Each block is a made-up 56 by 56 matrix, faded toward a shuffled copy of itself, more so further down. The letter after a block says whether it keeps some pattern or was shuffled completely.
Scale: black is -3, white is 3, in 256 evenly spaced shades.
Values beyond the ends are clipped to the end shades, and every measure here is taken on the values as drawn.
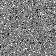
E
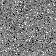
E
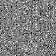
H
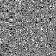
H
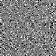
H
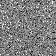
E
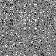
H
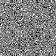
H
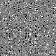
H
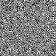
H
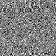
H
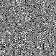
H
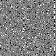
H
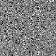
H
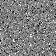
E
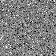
E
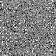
H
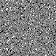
H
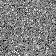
E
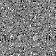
H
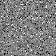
H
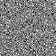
H
